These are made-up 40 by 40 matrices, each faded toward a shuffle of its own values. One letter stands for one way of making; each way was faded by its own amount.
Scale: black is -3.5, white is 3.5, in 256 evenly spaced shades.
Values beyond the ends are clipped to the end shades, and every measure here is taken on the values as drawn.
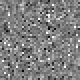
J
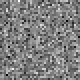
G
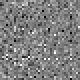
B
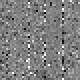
J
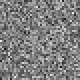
G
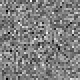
G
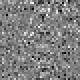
B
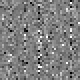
J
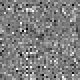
B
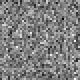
G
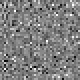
B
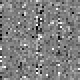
J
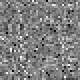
B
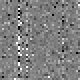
J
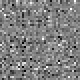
B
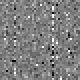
J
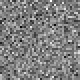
G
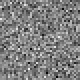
G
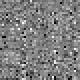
B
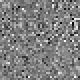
B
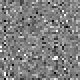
B
